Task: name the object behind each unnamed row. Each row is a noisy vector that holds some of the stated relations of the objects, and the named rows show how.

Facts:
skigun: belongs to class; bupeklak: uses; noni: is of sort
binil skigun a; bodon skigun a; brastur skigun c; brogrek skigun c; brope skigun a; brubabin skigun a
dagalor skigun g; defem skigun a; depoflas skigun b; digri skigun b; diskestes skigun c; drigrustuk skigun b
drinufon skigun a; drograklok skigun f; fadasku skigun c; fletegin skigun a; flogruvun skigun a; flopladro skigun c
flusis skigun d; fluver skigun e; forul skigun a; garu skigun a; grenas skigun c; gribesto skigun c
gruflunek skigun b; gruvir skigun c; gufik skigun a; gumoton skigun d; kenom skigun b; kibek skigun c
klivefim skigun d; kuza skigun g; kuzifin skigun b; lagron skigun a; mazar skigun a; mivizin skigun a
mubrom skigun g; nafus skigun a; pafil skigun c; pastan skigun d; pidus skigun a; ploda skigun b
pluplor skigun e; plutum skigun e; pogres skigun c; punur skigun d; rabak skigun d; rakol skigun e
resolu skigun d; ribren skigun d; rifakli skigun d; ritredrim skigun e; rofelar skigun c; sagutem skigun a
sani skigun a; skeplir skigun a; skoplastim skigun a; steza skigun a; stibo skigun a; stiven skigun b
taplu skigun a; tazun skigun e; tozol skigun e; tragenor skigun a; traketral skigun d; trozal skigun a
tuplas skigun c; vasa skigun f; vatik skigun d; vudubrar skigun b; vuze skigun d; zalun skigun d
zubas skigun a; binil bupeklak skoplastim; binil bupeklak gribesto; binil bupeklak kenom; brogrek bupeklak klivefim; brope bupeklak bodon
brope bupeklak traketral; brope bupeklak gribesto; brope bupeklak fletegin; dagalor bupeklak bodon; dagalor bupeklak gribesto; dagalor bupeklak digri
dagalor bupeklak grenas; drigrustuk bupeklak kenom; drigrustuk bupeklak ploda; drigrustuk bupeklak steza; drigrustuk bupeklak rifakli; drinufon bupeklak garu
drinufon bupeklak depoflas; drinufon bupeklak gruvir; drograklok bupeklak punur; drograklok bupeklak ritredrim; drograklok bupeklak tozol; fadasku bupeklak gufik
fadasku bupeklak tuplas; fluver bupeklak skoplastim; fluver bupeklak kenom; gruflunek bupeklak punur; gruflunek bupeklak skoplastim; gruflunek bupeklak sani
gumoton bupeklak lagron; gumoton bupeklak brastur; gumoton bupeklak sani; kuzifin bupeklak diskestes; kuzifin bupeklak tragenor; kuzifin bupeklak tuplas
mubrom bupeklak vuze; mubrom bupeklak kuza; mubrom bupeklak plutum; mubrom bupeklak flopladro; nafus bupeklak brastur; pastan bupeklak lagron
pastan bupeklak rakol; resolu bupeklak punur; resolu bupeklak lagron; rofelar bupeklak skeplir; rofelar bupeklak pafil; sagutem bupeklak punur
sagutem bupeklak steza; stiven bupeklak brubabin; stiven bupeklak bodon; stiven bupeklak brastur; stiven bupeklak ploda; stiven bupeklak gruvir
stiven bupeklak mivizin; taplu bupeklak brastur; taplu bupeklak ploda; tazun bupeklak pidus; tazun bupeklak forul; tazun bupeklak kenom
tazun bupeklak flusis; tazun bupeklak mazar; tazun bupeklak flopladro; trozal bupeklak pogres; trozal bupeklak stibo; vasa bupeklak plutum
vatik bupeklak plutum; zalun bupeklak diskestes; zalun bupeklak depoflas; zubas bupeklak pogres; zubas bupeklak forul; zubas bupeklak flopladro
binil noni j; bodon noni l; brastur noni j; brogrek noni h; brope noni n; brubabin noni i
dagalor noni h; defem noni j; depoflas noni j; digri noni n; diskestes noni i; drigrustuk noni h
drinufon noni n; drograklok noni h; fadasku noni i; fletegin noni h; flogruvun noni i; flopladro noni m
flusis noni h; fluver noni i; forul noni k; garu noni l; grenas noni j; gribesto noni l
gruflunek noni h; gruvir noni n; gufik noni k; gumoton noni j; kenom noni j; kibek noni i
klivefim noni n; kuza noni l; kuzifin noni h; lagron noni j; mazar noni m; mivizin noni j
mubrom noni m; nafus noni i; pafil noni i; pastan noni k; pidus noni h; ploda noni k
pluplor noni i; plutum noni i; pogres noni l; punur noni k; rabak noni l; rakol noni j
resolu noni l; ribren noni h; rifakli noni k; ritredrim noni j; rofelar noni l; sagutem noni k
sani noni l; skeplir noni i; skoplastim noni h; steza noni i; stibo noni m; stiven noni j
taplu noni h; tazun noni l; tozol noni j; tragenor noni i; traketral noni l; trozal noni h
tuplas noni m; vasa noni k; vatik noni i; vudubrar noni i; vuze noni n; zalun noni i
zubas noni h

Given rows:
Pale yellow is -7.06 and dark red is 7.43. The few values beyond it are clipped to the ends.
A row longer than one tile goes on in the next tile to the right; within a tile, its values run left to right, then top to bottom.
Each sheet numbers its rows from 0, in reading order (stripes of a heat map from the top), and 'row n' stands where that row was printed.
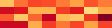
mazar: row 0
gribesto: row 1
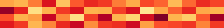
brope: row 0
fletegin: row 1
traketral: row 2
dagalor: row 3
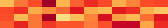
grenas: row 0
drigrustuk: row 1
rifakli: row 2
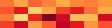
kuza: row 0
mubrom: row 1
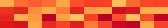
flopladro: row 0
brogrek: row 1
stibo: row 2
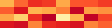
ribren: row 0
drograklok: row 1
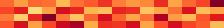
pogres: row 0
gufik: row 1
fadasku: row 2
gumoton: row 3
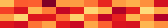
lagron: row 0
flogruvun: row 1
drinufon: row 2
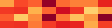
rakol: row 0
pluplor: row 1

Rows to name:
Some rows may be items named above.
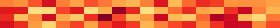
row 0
nafus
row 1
gribesto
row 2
brope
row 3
dagalor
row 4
vasa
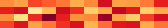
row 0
bodon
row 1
gruvir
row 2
steza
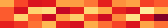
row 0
taplu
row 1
steza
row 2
bodon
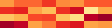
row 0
pastan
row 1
sani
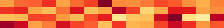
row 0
pastan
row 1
gumoton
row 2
fluver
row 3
plutum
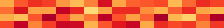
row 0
kuzifin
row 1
klivefim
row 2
tuplas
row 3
dagalor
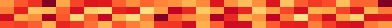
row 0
brastur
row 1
taplu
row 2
tazun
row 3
digri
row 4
vuze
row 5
zubas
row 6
lagron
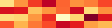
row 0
binil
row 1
resolu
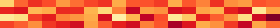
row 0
skoplastim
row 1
ploda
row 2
drograklok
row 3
sagutem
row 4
garu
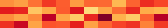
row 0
vudubrar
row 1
rofelar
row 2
dagalor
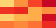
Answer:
kenom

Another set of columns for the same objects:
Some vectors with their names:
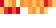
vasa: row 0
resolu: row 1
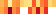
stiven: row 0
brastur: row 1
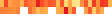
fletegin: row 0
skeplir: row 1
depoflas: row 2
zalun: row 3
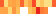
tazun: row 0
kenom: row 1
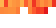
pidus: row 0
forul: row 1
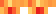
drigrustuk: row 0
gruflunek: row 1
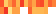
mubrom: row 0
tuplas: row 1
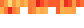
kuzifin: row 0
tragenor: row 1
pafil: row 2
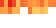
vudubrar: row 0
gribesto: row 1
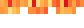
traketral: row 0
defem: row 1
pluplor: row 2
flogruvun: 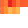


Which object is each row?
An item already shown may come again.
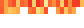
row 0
flopladro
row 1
plutum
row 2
zalun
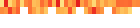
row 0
lagron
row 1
rofelar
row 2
fluver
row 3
kuzifin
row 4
sani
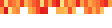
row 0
vatik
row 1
punur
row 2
fluver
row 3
brope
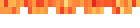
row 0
skoplastim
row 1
gruvir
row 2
zubas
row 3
steza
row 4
mubrom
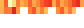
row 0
binil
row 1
drinufon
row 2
brope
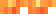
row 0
dagalor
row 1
brogrek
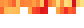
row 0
pogres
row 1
pastan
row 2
gumoton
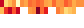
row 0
vasa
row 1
ploda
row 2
kuza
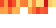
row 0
digri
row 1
gumoton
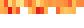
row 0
depoflas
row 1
gruflunek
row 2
pogres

